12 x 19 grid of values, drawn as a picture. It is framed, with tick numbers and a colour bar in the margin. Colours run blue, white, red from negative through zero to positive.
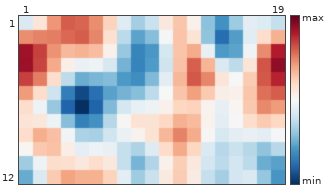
Histogram: bell-shaped. Slope: none. Average level on the scale: 50%. Lone odd cells: none.
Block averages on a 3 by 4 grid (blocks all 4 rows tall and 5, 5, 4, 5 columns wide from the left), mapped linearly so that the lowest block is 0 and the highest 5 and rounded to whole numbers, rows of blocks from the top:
5132
1044
3231
